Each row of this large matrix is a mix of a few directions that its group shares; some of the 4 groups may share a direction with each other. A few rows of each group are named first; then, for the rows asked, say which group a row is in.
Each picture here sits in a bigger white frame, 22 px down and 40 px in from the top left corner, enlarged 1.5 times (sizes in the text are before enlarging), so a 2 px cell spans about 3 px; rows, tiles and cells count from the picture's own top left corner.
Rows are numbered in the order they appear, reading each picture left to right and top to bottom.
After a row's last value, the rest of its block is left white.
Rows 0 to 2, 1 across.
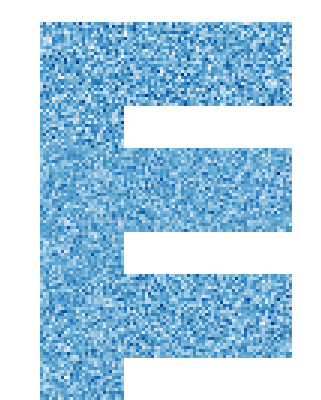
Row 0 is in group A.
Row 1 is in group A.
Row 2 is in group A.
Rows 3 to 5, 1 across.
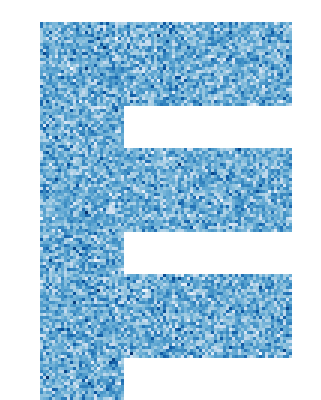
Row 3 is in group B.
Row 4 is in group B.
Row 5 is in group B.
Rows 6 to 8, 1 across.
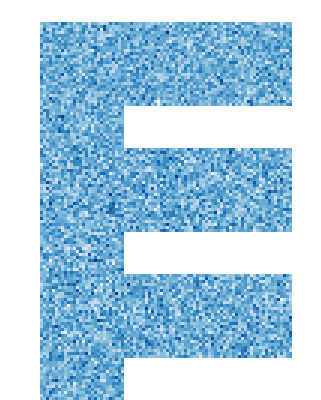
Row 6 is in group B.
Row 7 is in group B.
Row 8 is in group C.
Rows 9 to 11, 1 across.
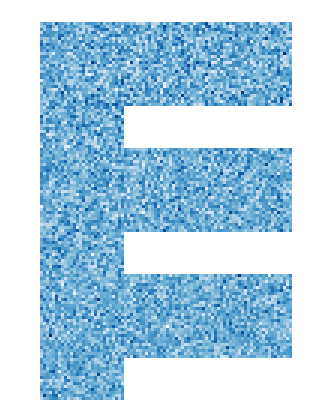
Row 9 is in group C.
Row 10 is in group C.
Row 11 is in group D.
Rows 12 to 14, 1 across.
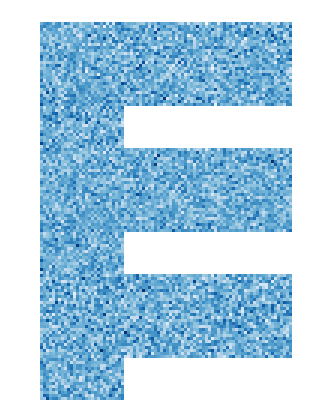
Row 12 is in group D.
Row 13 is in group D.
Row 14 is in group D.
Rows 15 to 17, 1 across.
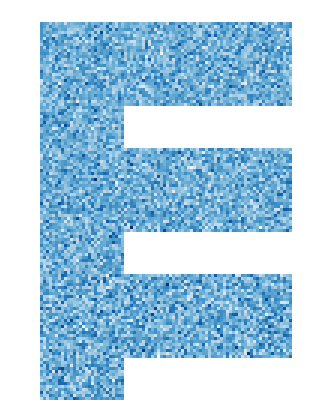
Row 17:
B
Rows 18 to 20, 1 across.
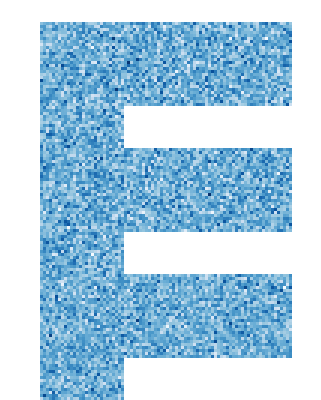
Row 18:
C
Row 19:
A
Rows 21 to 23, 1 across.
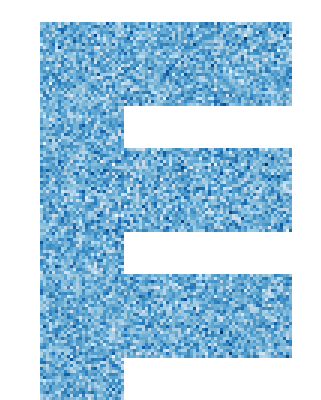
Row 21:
D
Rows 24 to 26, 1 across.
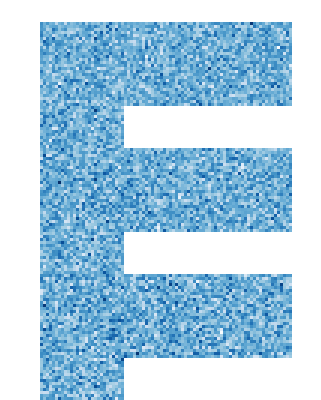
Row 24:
C
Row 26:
B
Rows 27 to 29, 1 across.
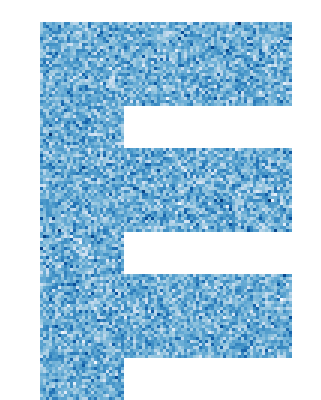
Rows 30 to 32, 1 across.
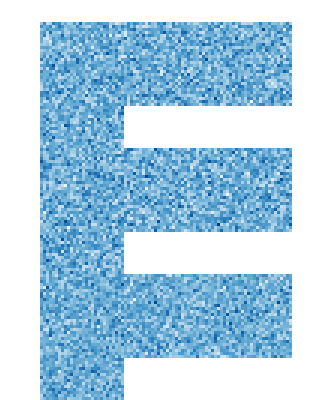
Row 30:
A
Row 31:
A
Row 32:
D
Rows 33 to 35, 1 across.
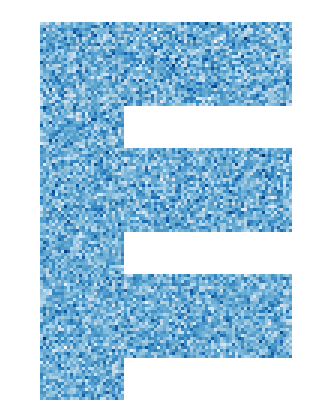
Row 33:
D
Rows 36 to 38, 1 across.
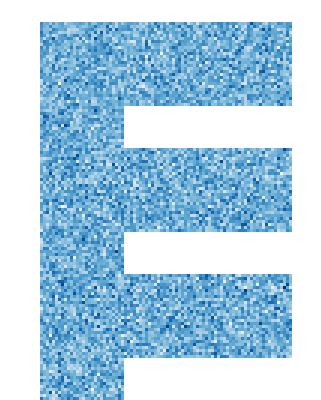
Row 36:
A
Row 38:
D
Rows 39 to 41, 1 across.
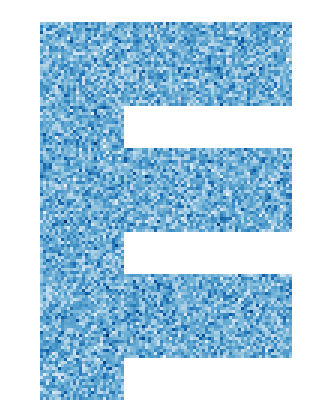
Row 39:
B
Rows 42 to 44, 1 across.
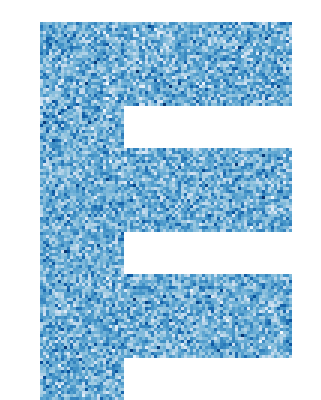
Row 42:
C
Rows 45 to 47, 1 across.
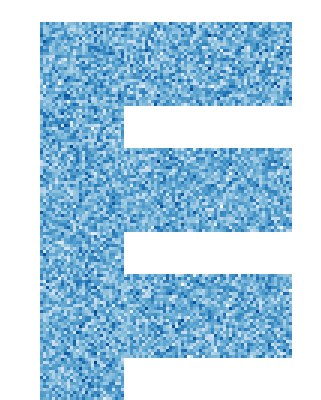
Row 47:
B
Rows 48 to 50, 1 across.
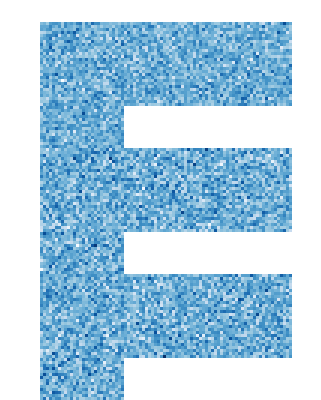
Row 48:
C
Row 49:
D
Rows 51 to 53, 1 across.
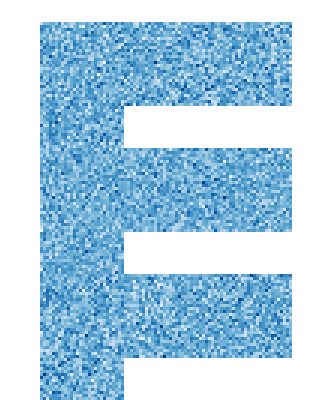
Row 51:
D
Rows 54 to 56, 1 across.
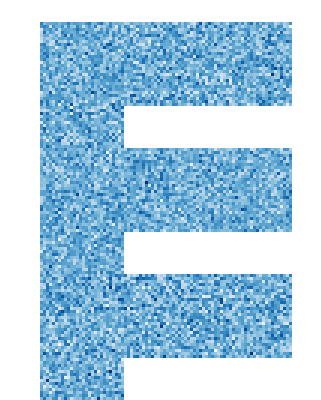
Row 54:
B
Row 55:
A
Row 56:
A
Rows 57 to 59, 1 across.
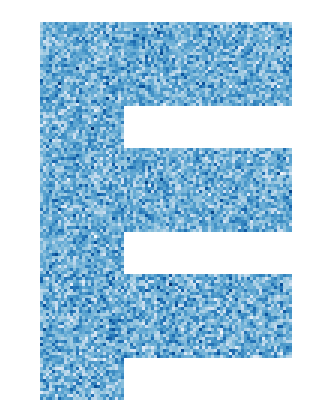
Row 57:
C
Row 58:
C
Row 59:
B
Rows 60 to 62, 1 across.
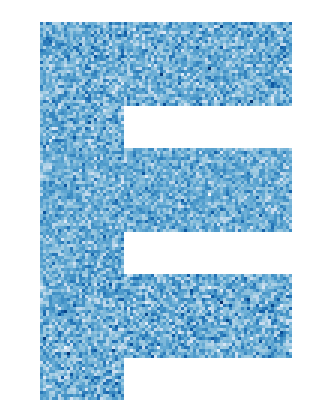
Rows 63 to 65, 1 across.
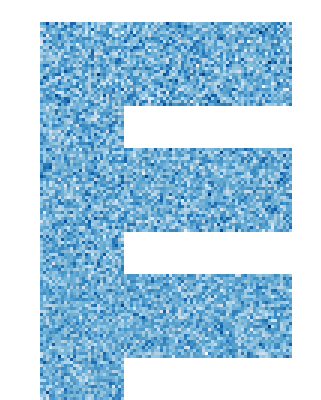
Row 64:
A
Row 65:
B
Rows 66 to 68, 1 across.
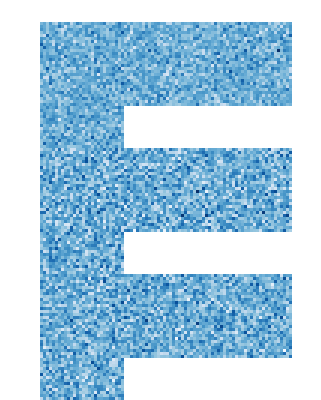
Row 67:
D
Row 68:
B
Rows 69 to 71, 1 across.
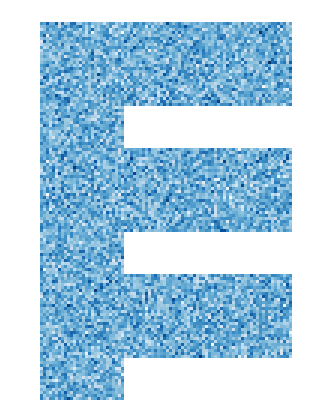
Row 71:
C
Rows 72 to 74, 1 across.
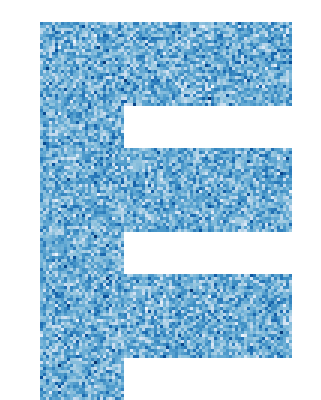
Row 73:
C
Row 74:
A
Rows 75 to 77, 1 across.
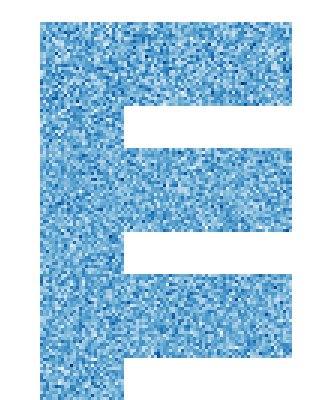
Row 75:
A
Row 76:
B
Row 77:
B
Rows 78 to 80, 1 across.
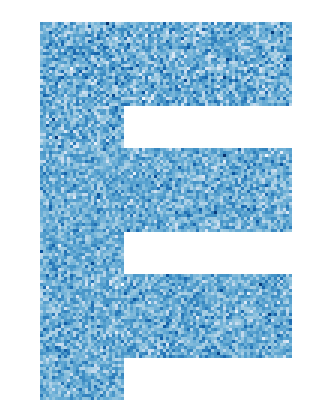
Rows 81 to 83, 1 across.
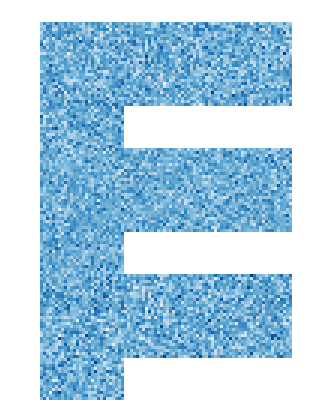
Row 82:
D
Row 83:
A
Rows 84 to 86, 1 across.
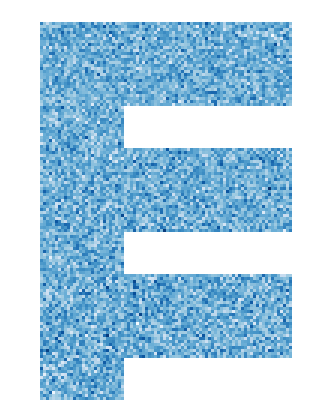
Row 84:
D
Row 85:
D
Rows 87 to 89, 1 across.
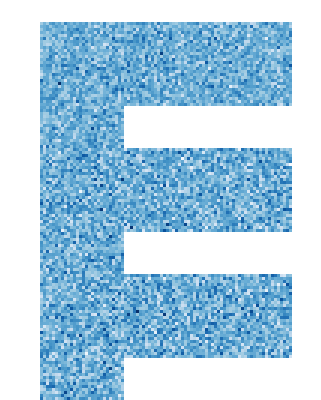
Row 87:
C
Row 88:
B
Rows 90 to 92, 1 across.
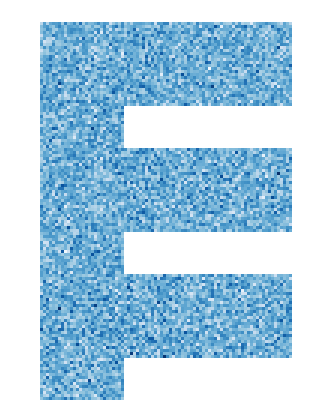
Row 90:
A
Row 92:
B
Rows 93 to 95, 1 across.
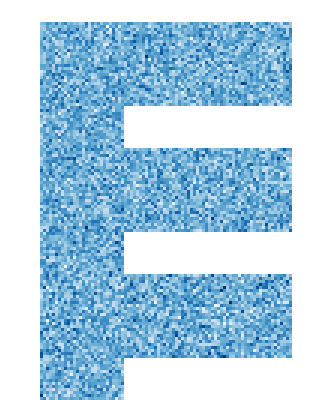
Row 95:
D
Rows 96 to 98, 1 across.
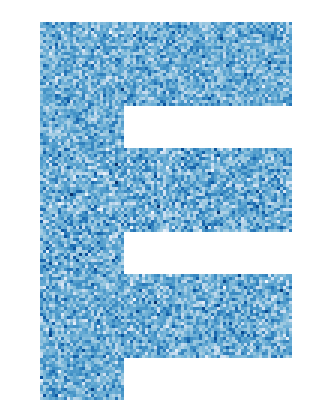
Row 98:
D
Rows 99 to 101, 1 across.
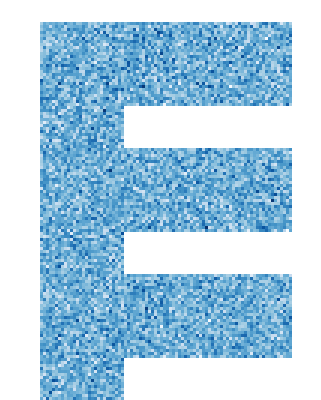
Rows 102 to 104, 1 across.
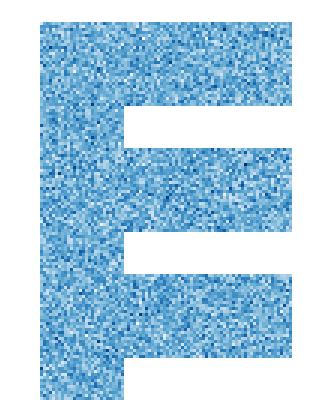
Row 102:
D
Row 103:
D
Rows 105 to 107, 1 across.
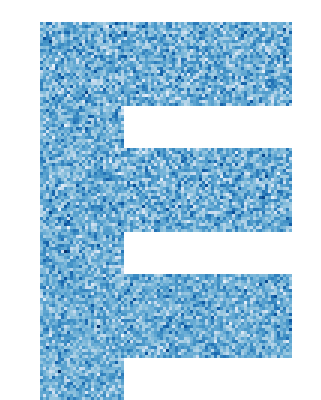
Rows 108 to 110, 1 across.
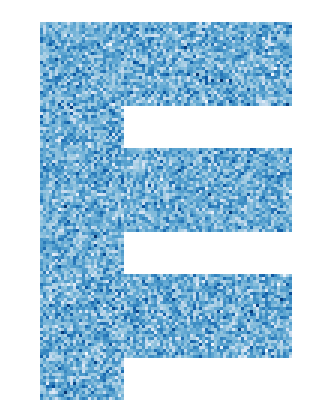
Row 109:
C
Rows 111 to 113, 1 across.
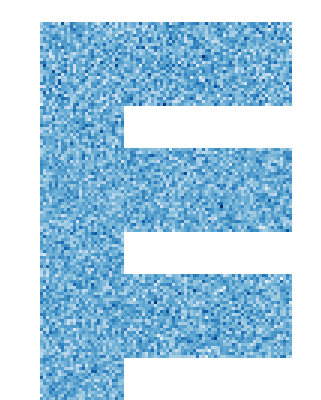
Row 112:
B
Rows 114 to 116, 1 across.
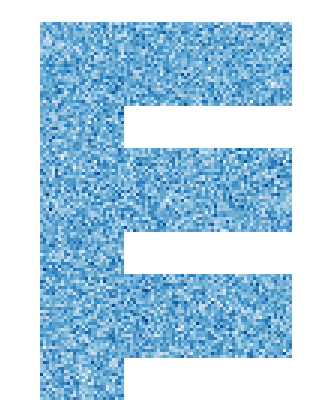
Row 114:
A
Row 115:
D
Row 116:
B
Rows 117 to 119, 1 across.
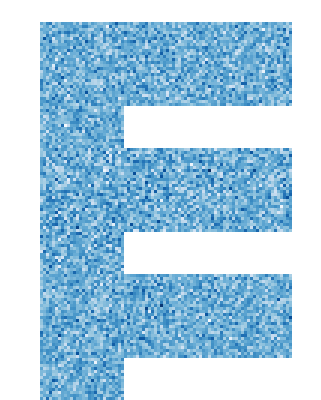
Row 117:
A
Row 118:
A
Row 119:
C
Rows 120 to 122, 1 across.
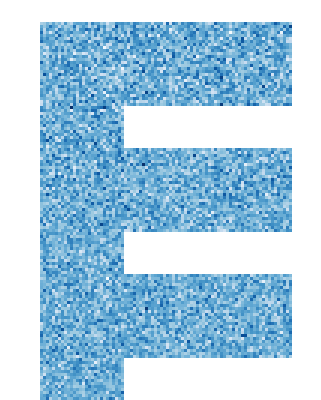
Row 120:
B
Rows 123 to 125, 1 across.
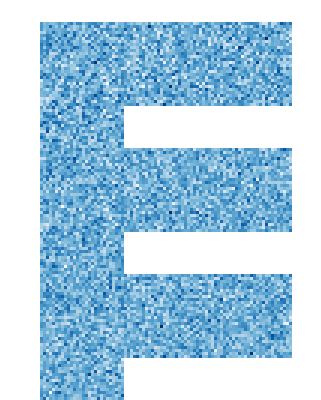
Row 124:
C
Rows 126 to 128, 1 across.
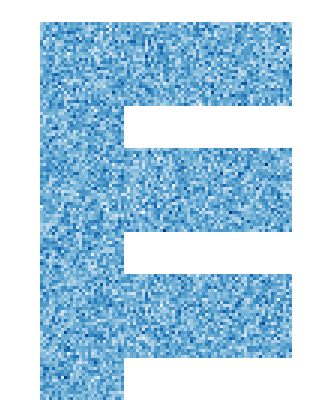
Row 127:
C
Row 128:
A
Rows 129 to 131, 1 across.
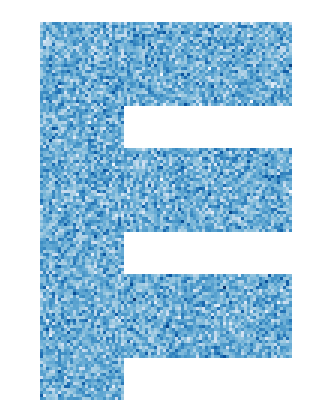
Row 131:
D
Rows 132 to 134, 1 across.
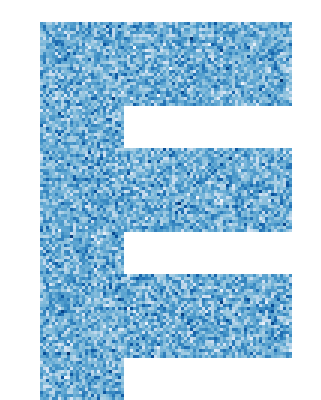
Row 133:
B
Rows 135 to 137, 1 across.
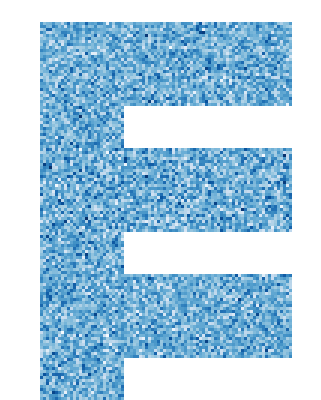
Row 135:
B
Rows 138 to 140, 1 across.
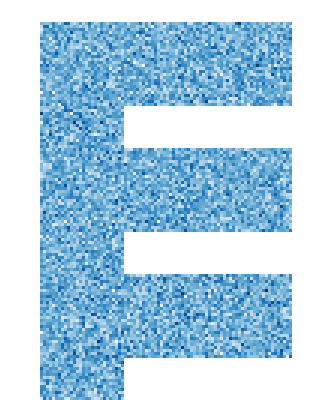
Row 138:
B
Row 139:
A
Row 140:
C
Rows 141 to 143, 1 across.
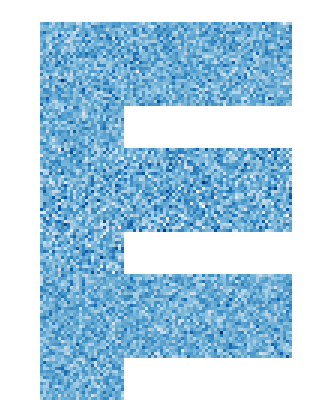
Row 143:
B
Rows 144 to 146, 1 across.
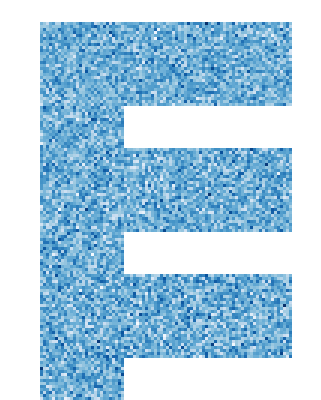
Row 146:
C
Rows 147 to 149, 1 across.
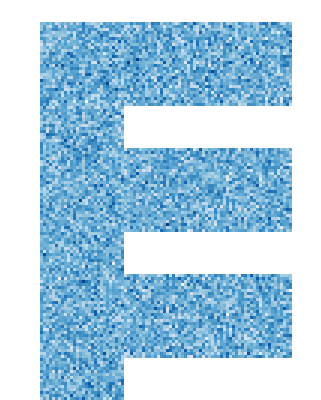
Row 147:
C
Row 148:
B
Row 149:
B
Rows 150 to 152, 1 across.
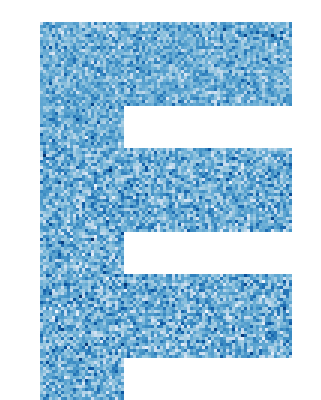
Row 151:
B
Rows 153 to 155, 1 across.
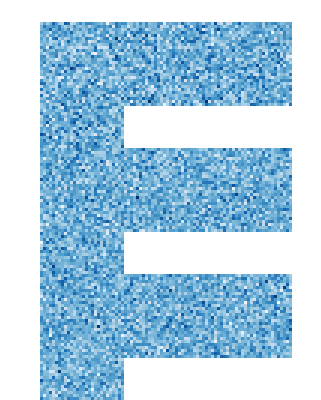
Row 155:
D
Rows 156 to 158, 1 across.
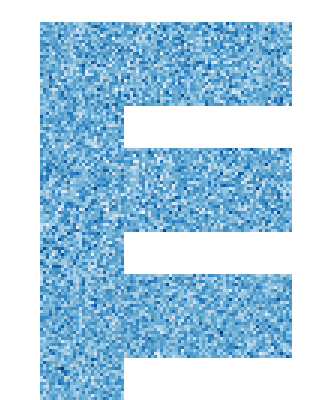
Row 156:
C
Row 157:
C
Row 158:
B
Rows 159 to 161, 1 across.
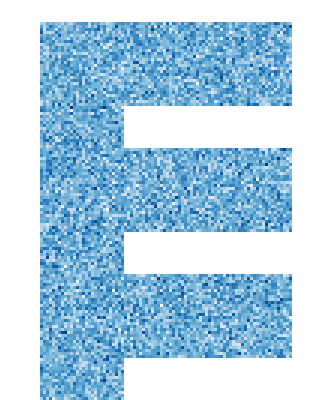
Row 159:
B
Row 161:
C
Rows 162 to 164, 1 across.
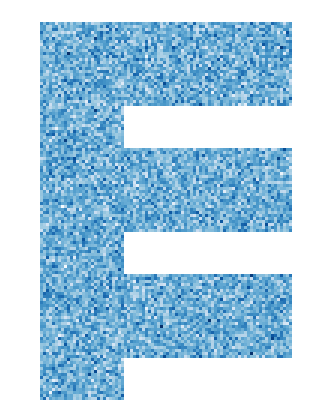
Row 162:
C
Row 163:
C
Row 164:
A
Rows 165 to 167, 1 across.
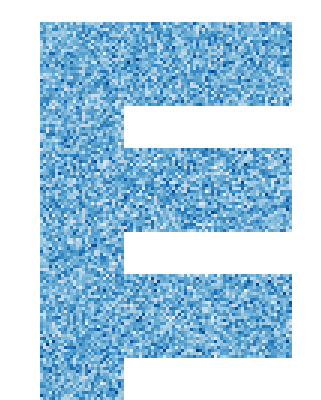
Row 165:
C
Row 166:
D
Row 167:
D
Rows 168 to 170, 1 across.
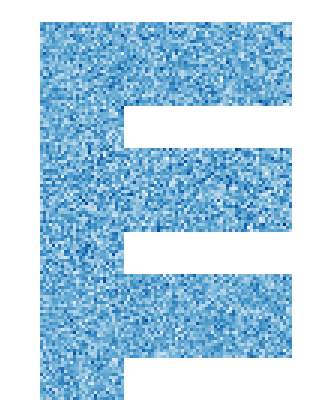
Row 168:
B
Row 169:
B
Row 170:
B
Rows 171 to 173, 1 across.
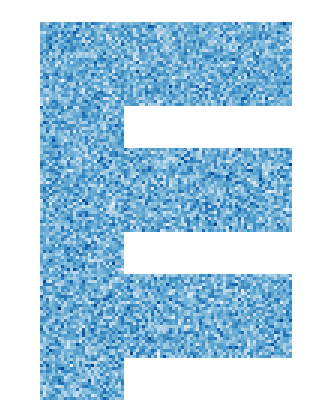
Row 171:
C
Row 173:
B
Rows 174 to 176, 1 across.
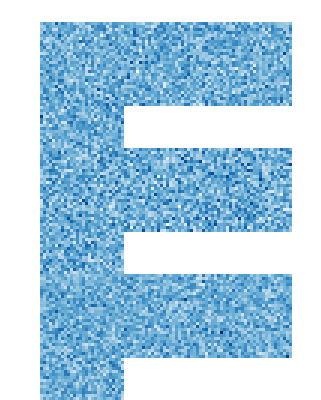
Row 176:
B
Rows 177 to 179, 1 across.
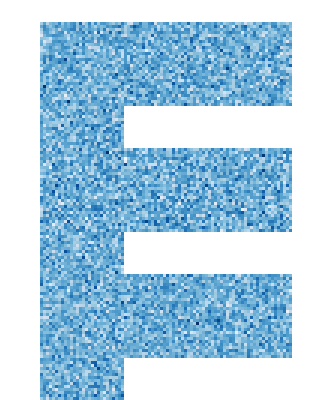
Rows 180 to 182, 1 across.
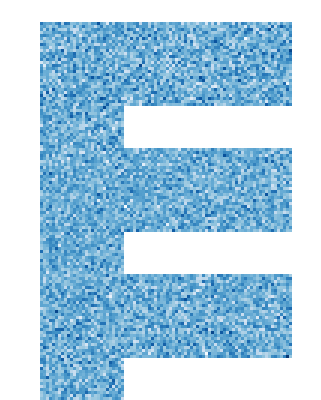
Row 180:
D
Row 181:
D
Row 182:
B
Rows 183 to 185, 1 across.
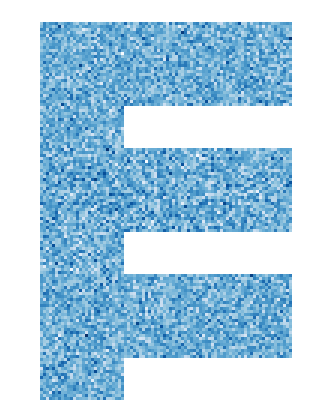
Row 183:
B
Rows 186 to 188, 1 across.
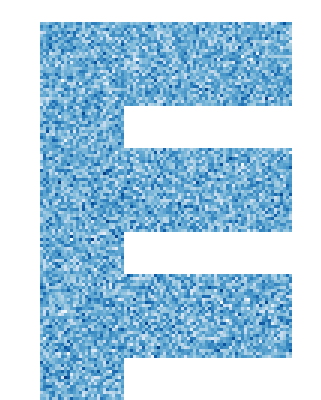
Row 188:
A
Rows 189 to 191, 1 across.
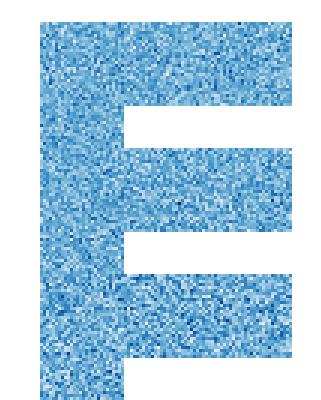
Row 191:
A
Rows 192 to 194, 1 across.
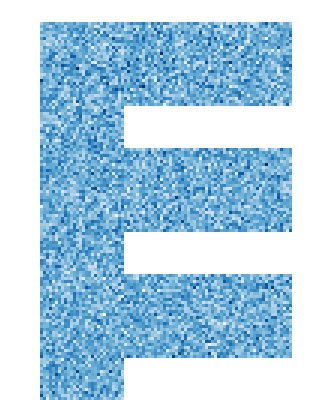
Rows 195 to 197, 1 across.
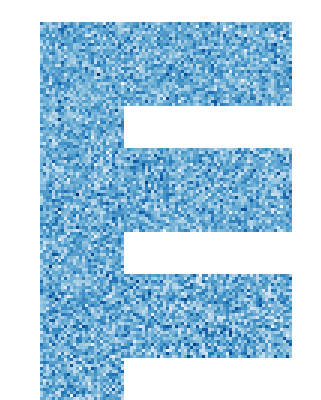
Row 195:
D
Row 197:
B
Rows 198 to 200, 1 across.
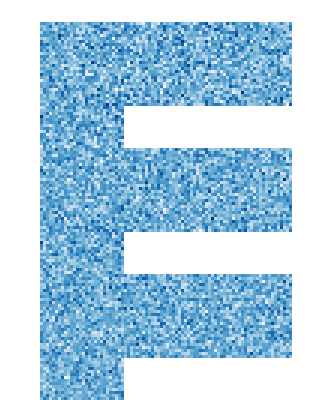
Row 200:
A
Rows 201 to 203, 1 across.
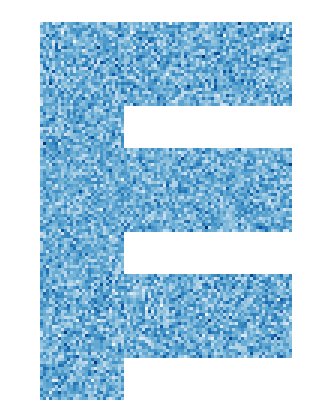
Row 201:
D
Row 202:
B
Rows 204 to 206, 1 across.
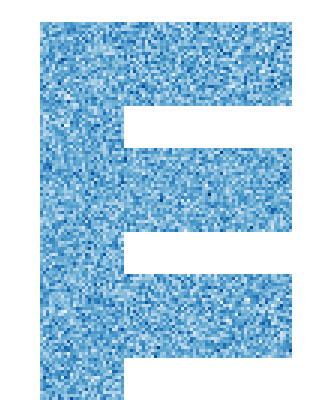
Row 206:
A
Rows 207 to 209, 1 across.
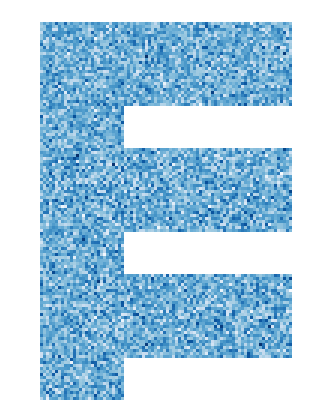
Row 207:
C
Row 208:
C
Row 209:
B
